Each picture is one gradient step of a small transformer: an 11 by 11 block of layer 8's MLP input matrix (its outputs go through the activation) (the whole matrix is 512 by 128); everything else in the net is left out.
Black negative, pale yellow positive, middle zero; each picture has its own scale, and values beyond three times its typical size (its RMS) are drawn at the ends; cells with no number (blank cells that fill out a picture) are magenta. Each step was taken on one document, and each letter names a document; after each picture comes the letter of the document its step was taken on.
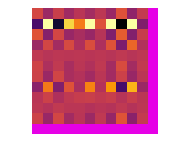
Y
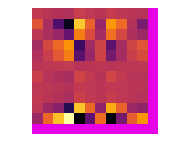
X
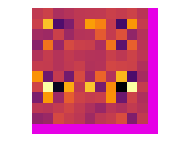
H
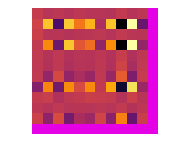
Y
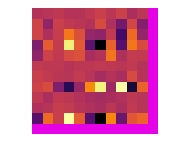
H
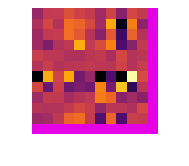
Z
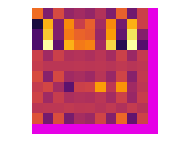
Y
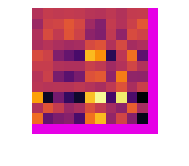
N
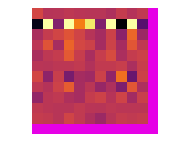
Y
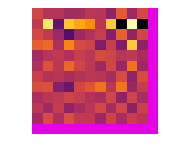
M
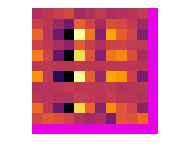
X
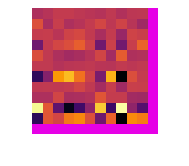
Z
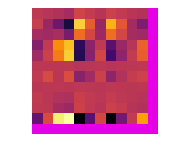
X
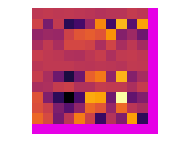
N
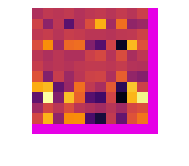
H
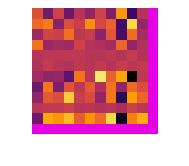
Y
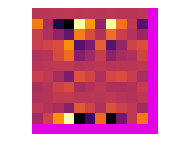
X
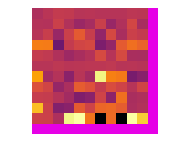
Z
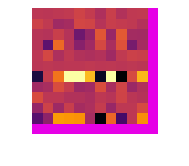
Z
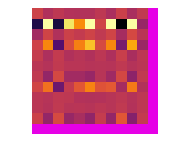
Y
